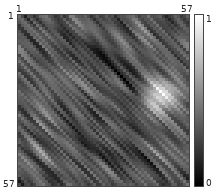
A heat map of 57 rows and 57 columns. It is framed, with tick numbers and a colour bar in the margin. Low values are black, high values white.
Grain: diagonal, down to the right. Bumps: one, in the middle right. Odd rows or columns: none. Ninth with the highest average: middle right.
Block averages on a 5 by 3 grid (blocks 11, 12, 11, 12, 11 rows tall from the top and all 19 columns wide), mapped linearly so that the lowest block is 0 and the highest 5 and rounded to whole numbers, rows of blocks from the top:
111 | 102 | 215 | 101 | 111
